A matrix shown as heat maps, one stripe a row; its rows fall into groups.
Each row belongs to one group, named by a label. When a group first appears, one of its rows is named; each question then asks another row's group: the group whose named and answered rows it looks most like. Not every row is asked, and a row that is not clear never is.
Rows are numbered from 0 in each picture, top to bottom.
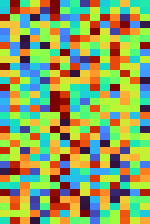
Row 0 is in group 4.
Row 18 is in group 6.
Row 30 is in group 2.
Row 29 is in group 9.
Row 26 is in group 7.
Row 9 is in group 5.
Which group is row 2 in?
5
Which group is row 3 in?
6
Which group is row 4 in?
4
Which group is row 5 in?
2
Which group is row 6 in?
5
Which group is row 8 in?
6
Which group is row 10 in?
6
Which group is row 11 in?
4
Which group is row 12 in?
6
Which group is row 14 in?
9
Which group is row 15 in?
4
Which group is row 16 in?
9
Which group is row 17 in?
2
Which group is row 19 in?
2
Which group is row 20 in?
2
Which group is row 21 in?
5
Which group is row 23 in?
4
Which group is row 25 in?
5
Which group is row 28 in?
9
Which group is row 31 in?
9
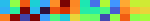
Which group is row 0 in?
9
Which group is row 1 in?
9
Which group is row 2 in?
2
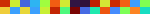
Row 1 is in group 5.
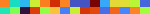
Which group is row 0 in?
6
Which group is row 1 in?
2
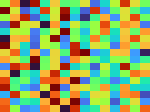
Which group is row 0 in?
2
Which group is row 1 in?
6
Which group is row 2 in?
9
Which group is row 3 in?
4
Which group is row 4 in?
9
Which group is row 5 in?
4
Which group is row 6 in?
5
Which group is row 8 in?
2
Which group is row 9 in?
9
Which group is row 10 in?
5
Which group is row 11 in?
5
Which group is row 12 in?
5
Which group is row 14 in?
5
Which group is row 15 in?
5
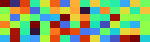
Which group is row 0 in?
5
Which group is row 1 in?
9
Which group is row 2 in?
7
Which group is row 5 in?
4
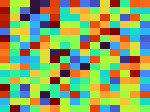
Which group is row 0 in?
5
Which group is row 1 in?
5
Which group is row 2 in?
5
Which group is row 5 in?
6
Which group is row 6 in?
2
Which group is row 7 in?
7
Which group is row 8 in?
5
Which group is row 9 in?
9
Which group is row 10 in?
2
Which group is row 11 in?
4
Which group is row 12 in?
6
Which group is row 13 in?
5
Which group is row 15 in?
4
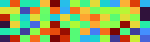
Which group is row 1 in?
2
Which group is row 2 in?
6
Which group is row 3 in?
4
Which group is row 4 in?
7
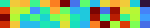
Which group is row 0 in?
7
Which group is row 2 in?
6
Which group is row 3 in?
6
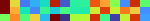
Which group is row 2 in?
4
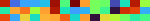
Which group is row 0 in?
5
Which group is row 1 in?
4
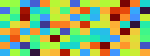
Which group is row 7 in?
9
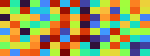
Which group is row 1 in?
9
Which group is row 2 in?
7
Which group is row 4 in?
2
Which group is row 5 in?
2
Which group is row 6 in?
7
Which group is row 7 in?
7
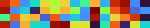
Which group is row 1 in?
6
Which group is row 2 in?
4
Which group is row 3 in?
7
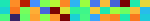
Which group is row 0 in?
9
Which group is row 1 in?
4
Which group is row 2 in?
7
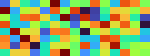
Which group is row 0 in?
4
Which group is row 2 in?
7
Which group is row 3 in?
6
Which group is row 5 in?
7
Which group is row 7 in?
9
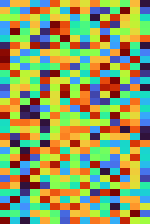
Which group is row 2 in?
7
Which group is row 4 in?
4
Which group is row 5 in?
9
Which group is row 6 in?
4
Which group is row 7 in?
6
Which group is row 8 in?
5
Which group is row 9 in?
6
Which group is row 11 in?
7
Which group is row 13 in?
7
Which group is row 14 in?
2
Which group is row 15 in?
6
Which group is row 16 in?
6
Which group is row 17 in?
4
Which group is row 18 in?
7
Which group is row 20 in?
5
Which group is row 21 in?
2
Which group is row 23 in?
4
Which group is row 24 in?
2
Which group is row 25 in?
7
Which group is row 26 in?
2
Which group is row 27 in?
7
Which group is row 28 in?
4
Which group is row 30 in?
2
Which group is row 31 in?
5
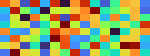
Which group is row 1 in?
4
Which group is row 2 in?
2
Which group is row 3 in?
9
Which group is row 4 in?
5
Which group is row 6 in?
6
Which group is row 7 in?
4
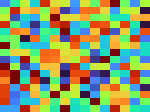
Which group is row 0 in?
7
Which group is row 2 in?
5
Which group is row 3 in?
6
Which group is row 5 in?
2
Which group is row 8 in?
7
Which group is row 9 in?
5
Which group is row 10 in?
2
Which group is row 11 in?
2
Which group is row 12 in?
7
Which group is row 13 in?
5
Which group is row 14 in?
6
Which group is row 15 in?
7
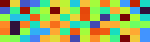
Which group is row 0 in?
5
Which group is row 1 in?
7
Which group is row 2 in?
2
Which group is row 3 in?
7
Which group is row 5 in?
6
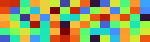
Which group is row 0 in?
2
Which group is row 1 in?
5
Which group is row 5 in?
9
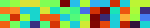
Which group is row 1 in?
6
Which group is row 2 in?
4
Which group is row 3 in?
6
